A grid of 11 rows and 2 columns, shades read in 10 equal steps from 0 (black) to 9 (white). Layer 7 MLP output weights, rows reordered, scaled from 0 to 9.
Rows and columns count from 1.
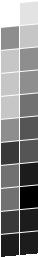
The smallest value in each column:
1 0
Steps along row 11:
same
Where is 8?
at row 1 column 2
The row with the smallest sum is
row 11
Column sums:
53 38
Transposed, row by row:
9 5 7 7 7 5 2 4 4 2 1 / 8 7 5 5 4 3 3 1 0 1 1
